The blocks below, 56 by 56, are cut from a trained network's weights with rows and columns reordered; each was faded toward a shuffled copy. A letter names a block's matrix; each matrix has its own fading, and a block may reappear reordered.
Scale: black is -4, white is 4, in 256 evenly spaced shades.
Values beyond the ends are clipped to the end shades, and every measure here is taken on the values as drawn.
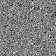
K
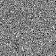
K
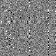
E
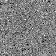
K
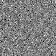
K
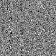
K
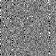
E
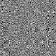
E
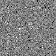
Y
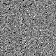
K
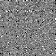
Y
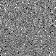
K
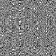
E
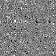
Y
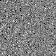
K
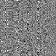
E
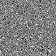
Y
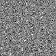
K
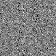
K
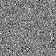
K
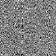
E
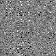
Y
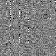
E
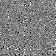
Y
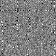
Y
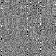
E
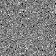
Y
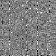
E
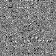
Y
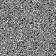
K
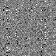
Y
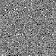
Y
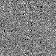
Y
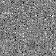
Y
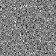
Y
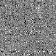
Y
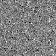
K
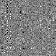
E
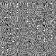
E
